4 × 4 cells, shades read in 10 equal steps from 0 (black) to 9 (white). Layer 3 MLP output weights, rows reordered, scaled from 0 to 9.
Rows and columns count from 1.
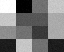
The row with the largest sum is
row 1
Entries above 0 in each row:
3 4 4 4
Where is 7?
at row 1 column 4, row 2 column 1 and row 4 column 2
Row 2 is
7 3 3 6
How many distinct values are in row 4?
3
